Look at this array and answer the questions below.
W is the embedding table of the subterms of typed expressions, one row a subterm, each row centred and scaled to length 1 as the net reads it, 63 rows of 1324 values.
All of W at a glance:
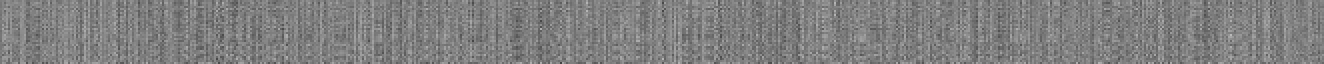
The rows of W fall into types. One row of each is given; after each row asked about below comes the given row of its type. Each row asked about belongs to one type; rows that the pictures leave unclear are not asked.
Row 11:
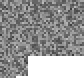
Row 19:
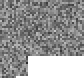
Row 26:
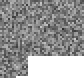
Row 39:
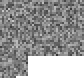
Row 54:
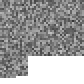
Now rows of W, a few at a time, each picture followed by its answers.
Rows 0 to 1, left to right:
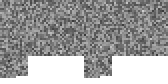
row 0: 54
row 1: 11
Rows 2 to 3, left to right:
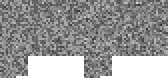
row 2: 11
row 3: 11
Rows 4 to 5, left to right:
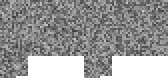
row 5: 11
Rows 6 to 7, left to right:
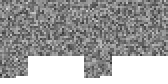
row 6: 19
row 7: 39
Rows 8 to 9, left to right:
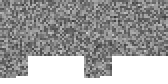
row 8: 54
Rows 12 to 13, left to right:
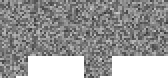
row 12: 11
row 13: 19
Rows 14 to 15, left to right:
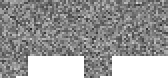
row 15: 11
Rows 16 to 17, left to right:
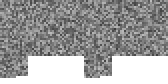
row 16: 54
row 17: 11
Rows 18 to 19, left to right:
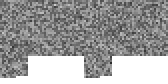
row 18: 26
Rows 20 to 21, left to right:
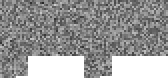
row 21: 54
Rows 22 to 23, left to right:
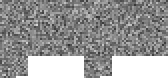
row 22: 54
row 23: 26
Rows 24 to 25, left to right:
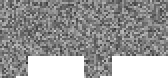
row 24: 19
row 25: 11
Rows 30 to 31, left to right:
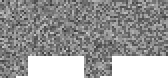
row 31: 26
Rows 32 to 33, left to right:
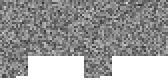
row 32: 26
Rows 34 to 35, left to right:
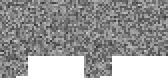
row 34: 39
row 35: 26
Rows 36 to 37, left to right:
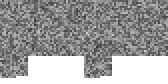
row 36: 11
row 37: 26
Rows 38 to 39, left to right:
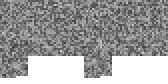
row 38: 26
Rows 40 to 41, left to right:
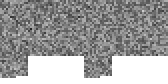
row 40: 26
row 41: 11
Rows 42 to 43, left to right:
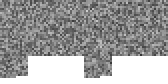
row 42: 54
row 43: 39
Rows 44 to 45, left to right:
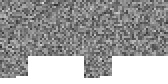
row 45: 19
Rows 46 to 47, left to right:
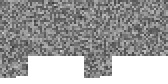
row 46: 26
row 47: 54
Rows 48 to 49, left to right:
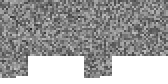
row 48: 26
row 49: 54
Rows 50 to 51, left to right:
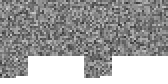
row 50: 19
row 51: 39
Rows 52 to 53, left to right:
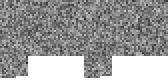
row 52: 19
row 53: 26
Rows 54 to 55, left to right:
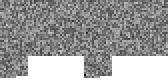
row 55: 54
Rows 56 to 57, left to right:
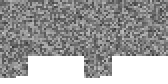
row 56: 26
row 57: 11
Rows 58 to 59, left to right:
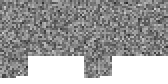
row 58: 26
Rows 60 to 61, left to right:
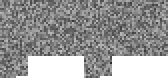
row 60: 54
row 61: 19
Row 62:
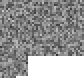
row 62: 39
